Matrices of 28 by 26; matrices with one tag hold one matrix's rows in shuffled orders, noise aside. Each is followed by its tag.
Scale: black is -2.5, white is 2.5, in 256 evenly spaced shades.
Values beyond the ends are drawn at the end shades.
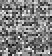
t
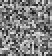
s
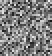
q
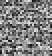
t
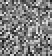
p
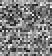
t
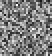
q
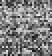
t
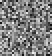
q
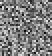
q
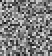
q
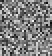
p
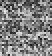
t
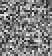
s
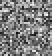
s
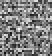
t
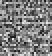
t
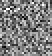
p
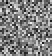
p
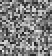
s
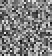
p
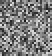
p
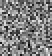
q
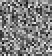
p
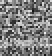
t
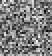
s
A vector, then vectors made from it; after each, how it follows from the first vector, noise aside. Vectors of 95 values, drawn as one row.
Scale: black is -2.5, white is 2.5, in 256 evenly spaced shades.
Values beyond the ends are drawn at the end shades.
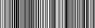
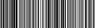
sign-scrambled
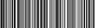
sign-scrambled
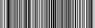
wrapped around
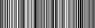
wrapped around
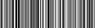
sign-scrambled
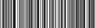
sign-scrambled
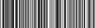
sign-scrambled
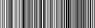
wrapped around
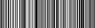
wrapped around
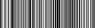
wrapped around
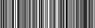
sign-scrambled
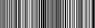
wrapped around
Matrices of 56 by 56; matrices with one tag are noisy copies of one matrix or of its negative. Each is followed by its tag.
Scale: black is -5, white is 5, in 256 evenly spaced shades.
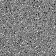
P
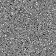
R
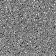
P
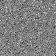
P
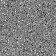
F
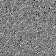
P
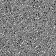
P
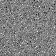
P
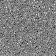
P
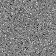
R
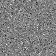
R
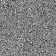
F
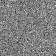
F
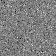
F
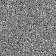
F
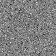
R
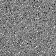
P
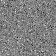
F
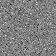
R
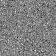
F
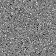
R
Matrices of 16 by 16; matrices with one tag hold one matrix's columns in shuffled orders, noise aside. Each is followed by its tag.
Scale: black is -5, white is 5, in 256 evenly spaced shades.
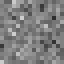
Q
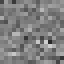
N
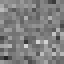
N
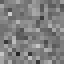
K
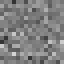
N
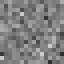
K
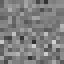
N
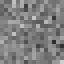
Q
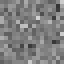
Q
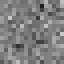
Q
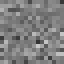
N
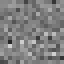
N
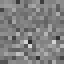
N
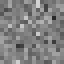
Q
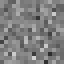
K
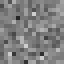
K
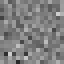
K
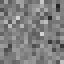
Q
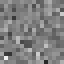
K
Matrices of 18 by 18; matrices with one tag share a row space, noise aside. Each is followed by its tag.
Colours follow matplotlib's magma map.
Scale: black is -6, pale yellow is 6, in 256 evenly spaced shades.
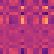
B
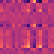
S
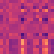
B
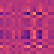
S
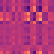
S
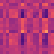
B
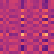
B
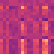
B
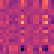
B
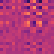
S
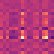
B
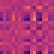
S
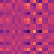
S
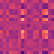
B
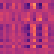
S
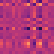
S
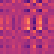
S
